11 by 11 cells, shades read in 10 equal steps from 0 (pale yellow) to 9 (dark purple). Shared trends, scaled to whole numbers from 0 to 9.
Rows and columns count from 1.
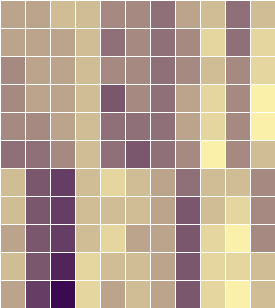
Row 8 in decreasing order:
7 6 6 4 3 2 2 2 2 2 1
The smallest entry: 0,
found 5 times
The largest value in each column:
5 7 9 2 6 6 5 6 2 5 4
